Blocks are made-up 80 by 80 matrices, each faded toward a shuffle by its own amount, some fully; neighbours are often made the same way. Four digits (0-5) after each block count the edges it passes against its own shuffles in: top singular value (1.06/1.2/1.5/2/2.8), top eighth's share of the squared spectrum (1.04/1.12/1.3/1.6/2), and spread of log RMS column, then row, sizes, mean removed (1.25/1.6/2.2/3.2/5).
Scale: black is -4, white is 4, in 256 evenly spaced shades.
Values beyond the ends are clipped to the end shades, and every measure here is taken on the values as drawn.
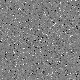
1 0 0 0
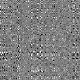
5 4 3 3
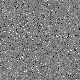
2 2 0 0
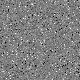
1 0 0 0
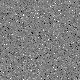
0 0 0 0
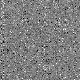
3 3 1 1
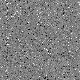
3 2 1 0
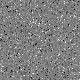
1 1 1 0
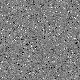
1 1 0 0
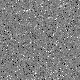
0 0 0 0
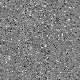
2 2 1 0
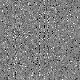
3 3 2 0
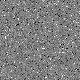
0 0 0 0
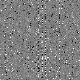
4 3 2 0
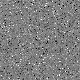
0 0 0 0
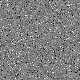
0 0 0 0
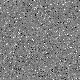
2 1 0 0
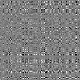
5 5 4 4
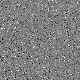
2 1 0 0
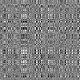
5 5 4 4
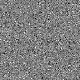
3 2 1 1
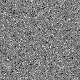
1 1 0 0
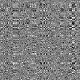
5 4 3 3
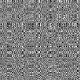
5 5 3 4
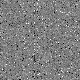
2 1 1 0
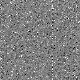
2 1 2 0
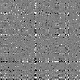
5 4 2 3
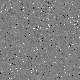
0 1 0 0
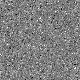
0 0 1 0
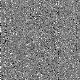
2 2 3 0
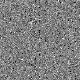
1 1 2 0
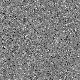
0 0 1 0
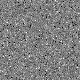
0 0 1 0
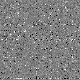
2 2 1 2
